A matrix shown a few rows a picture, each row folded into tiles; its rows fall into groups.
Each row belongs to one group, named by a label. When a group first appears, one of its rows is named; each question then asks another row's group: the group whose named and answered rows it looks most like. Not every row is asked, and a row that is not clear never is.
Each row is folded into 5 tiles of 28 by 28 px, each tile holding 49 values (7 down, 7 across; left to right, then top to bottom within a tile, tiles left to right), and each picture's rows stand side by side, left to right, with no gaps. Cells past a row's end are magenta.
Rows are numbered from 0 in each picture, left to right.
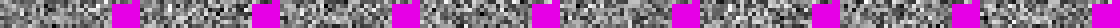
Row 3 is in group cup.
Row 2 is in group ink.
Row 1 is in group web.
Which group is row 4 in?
ink
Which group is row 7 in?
ink
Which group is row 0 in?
ink
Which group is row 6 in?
cup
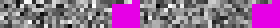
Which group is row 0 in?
cup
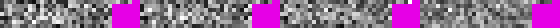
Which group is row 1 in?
web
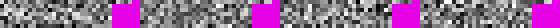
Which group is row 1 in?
cup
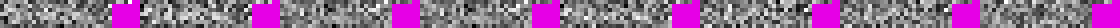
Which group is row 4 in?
web
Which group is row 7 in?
cup
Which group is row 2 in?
ink
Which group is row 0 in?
web
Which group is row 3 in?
ink
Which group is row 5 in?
web
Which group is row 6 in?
web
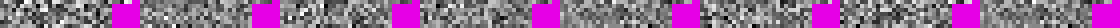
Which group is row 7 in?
cup
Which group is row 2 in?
ink
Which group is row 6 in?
cup
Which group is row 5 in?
ink
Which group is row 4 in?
cup
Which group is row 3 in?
ink
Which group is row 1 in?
web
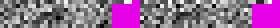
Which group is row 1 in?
cup
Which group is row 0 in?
cup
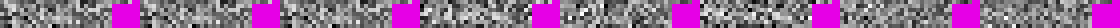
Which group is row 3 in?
web
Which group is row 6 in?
web
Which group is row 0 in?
ink
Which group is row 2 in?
ink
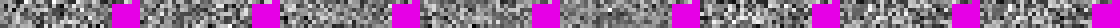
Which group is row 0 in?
cup
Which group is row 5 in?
ink
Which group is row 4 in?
cup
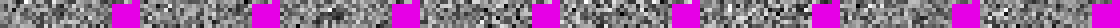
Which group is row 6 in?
ink
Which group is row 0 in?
cup
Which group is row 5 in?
web
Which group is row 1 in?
web
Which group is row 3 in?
cup
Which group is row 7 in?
web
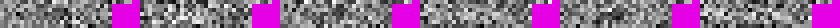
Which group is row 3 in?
web
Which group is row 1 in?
ink
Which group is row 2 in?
cup
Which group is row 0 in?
cup
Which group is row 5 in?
web
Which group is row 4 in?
cup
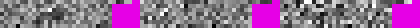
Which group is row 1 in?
web
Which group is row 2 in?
cup
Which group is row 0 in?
cup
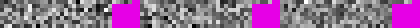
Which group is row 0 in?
web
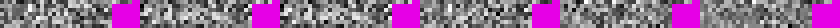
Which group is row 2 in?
web
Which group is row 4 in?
cup
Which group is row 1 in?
web
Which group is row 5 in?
cup
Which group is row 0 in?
ink
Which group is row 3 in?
web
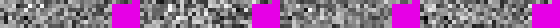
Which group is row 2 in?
ink
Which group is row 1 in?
ink
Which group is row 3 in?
web
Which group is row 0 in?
web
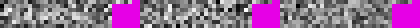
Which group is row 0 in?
web
